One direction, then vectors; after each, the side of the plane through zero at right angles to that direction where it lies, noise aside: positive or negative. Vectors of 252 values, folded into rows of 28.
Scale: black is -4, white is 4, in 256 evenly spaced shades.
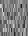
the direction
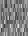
negative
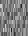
positive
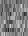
negative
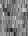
positive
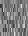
negative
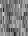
positive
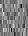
positive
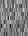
positive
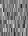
positive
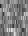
negative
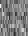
positive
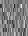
negative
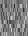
negative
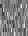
negative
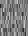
negative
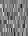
positive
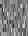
negative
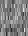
positive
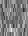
negative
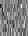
negative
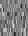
positive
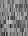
positive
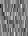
negative
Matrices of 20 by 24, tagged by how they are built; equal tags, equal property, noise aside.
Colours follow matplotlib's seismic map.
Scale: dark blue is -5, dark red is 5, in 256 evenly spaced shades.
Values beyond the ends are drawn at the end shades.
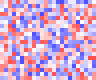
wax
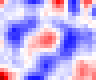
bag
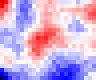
bag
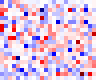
wax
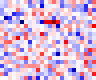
wax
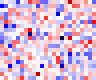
wax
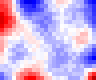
bag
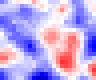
bag
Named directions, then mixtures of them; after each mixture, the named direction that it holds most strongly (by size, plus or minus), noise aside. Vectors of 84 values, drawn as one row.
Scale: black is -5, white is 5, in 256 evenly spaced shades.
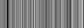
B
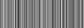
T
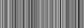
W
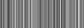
W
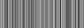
W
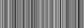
W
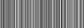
T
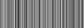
T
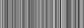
W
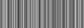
T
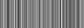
T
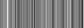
B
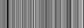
B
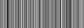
B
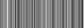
B
